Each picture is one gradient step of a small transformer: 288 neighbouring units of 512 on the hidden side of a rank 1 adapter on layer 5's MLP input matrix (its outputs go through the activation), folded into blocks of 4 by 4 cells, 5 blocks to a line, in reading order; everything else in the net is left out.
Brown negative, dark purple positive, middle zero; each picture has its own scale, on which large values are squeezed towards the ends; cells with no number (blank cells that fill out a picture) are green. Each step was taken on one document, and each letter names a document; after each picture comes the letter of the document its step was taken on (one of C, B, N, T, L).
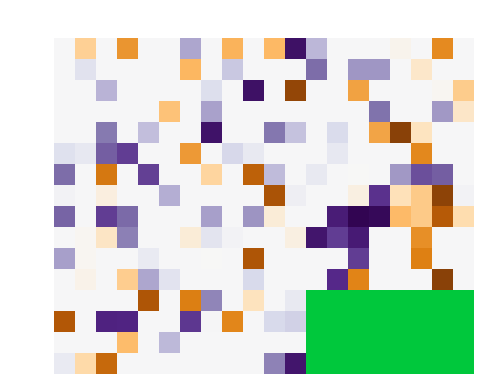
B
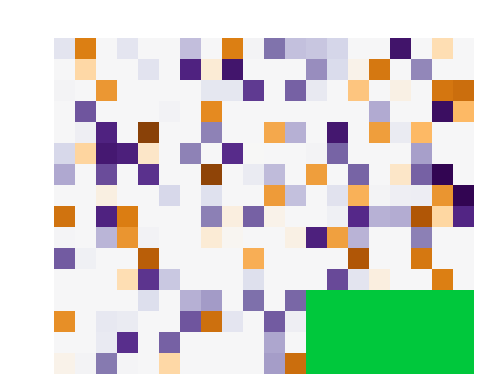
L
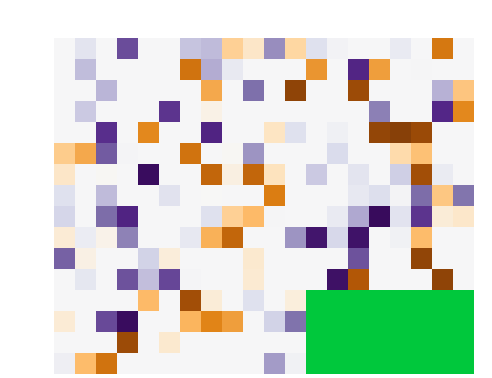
B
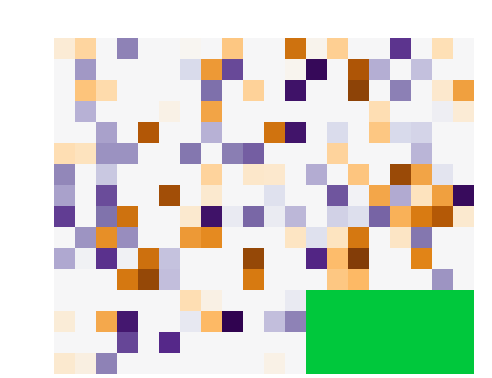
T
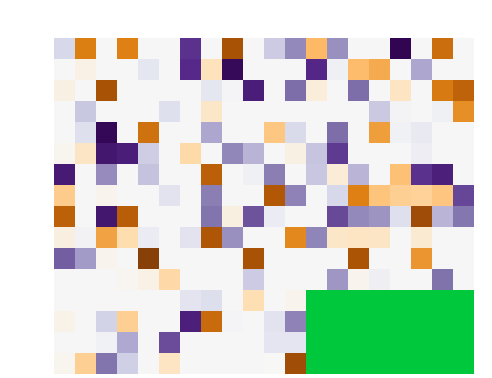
L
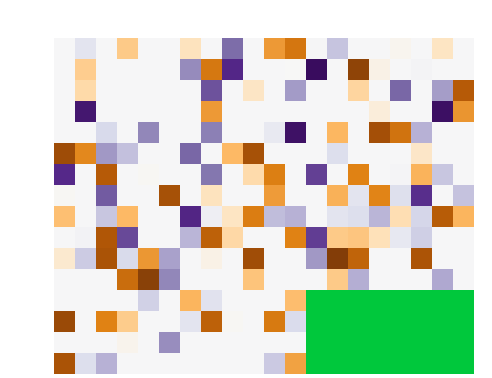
T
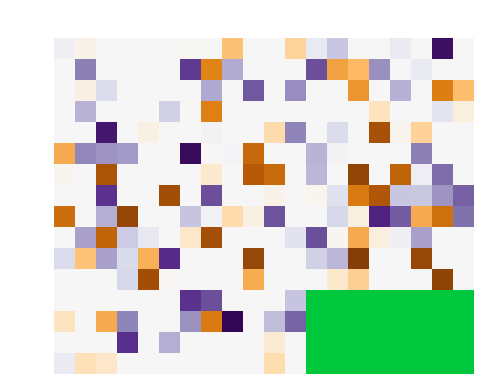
T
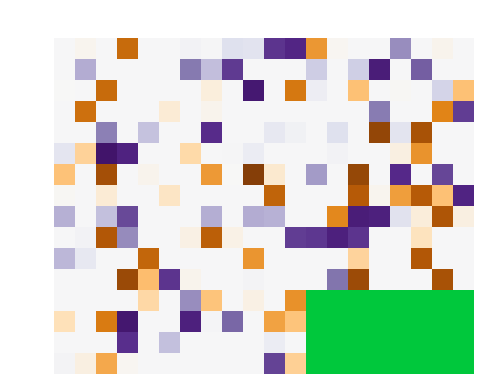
B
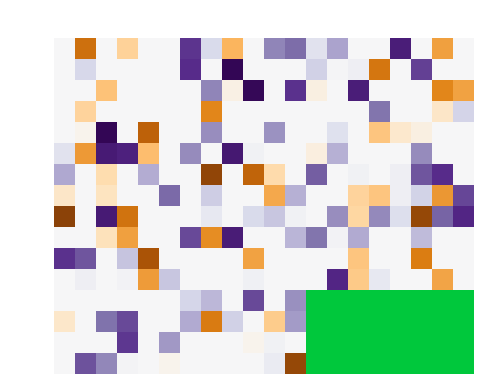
L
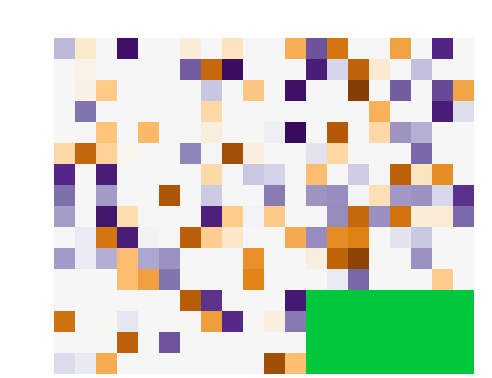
T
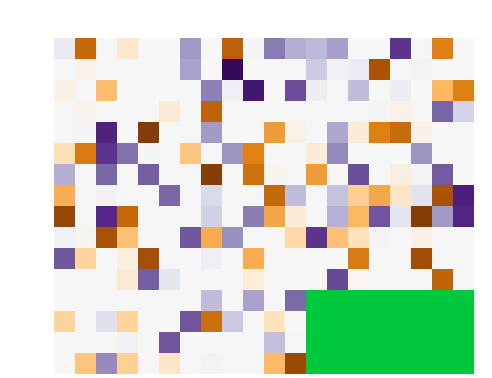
L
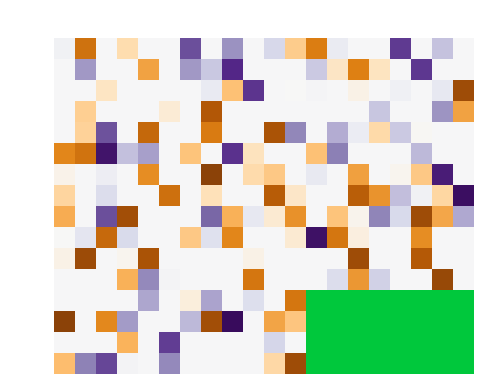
L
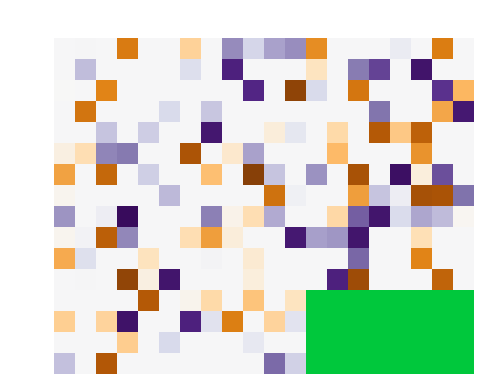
B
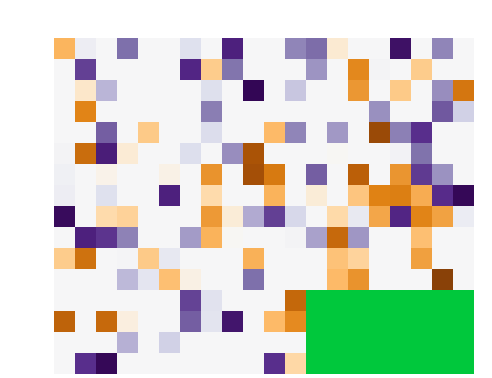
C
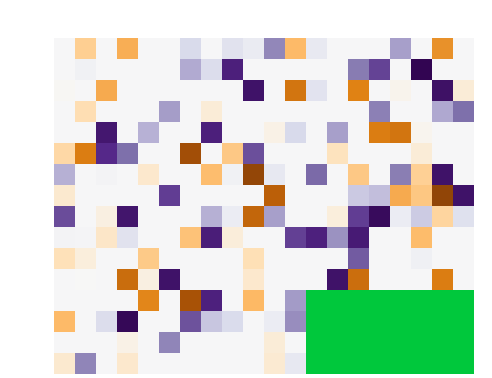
B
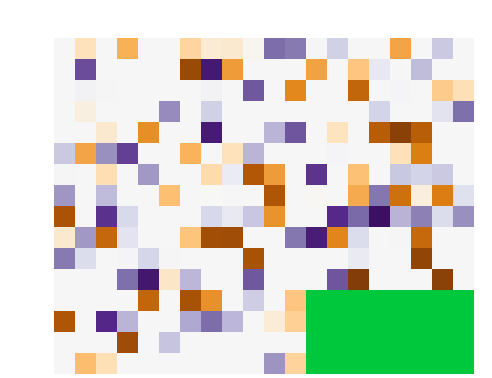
B
